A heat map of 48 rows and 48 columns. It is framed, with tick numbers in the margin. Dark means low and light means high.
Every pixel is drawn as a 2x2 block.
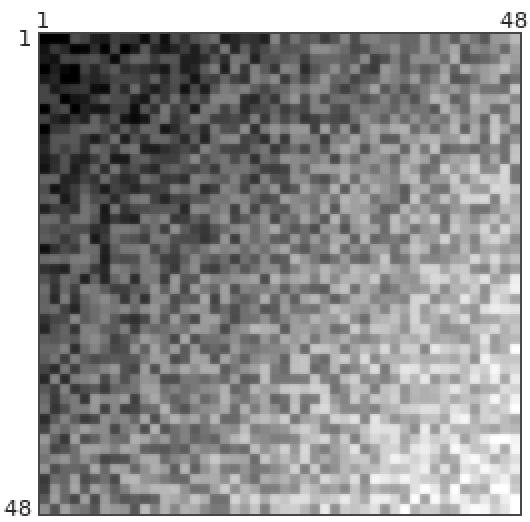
Slope: up to the bottom right. Ninth with the highest average: bottom right. Average level on the scale: 50%. Mirror symmetry: none.
